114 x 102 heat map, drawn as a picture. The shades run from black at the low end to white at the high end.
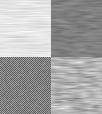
The table splits into 2 rows of 2 panels. Panel 1,1: very high, streaked across, faint in contrast. Panel 1,2: middling, streaked across, faint in contrast. Panel 2,1: middling, checkered, strong in contrast. Panel 2,2: high, streaked across.
